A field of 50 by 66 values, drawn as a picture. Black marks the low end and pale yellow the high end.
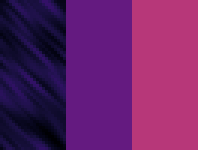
It is made of 1 by 3 panels. Panel 1,1: very low, slanting down to the right, faint in contrast. Panel 1,2: low, flat. Panel 1,3: middling, flat.
